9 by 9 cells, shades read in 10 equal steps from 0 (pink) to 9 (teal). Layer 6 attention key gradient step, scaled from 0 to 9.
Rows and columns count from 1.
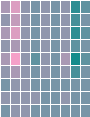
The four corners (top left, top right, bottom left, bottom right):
3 6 5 5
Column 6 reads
5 5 5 5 5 5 5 5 5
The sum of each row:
40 40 40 40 40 41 43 40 43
